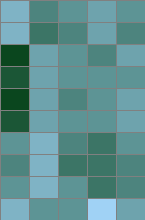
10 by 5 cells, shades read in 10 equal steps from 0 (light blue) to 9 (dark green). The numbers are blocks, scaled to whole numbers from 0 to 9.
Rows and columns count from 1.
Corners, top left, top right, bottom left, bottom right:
2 4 2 3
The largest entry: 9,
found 2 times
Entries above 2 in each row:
4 4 5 5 5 5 4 4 4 3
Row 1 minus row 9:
-2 3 0 -3 -1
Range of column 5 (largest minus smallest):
2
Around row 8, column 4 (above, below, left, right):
6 6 6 5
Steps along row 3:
down up up down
